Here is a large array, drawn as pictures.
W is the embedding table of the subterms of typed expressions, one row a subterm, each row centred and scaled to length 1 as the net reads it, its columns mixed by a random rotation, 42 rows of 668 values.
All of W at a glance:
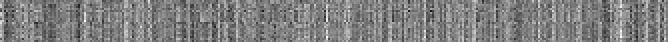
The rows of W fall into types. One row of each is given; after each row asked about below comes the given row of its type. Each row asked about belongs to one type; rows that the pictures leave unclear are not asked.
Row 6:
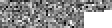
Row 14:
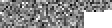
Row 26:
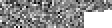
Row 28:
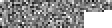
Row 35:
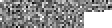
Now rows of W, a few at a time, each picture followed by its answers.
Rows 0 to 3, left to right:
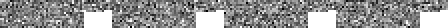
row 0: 28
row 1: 6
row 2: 28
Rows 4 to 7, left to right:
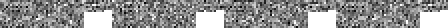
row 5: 35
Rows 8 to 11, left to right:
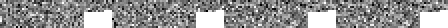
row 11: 6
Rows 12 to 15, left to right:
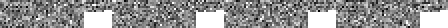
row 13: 14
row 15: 6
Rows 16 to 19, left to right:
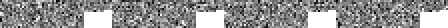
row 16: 14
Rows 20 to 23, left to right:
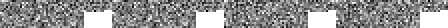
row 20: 14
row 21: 14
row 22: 28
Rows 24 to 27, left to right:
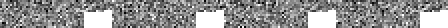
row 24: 26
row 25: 35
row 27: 6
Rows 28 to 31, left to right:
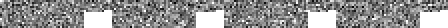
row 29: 6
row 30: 28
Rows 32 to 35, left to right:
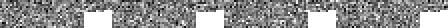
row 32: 26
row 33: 6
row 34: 28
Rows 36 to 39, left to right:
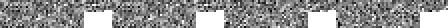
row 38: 26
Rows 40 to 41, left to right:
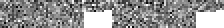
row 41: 26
